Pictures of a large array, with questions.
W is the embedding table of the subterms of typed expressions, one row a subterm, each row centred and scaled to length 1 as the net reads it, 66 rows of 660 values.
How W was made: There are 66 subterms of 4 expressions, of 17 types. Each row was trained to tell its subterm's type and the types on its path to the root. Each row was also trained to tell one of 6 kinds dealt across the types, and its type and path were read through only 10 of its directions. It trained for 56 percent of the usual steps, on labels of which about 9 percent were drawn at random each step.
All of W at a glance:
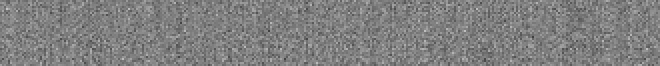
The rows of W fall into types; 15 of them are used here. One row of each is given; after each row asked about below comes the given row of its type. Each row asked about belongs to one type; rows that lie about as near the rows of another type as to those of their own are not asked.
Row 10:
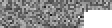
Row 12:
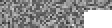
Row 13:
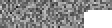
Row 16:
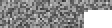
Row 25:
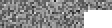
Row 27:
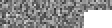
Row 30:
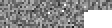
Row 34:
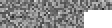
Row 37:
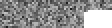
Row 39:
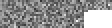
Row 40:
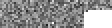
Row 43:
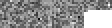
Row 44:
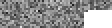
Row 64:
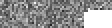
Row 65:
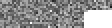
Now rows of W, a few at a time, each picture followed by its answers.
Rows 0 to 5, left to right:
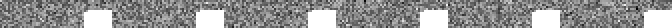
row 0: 37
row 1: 27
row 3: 40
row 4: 13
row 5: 43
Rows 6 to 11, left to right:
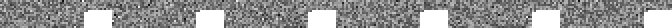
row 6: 10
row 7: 34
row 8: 10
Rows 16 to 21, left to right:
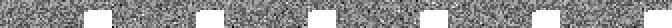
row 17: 10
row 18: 40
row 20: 44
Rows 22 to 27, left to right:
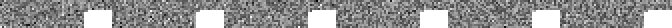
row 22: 12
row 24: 39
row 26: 65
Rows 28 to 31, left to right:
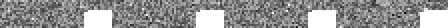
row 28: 30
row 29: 27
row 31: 43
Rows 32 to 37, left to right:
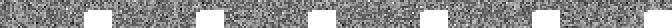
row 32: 64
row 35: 16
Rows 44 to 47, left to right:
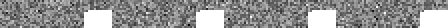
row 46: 39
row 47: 40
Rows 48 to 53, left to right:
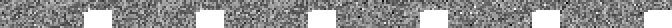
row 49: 16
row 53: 13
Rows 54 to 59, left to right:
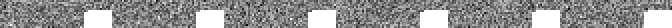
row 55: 12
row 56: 39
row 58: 25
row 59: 27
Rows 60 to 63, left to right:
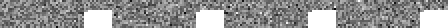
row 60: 16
